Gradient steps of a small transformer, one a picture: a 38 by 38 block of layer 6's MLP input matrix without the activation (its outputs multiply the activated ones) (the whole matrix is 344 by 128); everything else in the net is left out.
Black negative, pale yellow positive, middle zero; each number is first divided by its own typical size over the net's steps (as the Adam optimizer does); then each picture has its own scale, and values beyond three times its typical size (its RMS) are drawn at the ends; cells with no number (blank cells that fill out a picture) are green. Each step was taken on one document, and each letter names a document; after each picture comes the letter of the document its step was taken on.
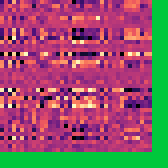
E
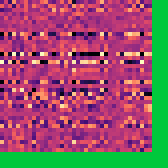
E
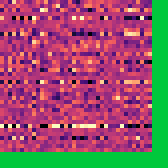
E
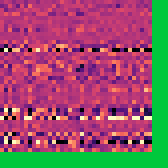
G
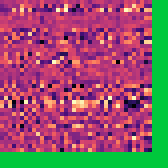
E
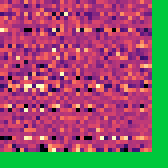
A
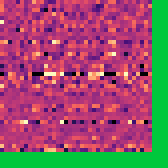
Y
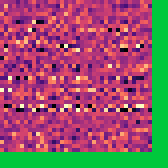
A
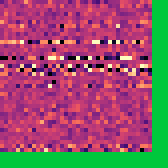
Y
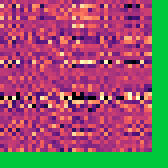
E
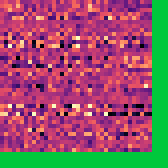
A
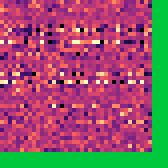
Y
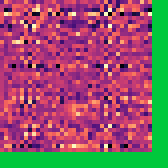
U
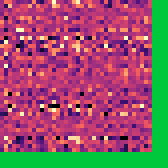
A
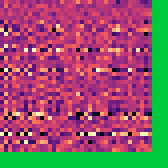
G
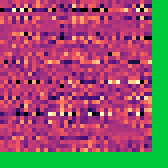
E
